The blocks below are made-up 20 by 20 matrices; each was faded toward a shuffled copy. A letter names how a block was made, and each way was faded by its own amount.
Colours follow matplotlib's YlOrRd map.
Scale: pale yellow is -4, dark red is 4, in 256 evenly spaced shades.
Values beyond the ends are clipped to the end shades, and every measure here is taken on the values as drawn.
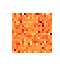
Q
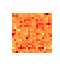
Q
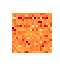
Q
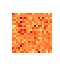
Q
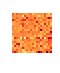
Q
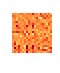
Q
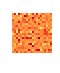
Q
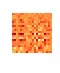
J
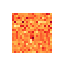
Q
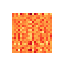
J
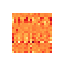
J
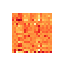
J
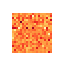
Q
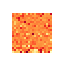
Q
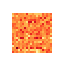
Q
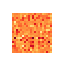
Q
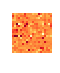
Q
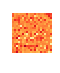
Q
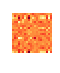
J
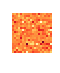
Q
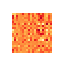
J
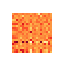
J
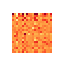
J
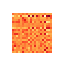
J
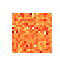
Q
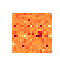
Q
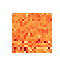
Q
